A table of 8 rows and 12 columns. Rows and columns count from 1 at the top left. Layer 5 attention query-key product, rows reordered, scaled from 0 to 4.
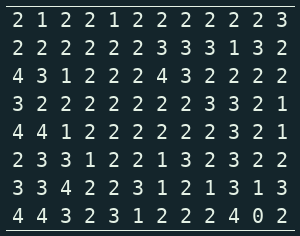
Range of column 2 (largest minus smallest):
3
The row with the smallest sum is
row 1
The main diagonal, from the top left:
2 2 1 2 2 2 1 2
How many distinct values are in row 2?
3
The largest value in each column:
4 4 4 2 3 3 4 3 3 4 3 3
